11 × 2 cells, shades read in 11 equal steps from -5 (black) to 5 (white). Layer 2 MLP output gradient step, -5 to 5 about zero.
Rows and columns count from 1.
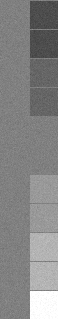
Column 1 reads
0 0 0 0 0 0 0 0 0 0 0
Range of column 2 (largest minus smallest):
7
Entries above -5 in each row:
2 2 2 2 2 2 2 2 2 2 2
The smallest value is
-2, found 2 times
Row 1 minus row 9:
0 -4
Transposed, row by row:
0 0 0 0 0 0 0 0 0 0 0 / -2 -2 -1 -1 0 0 1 1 2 2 5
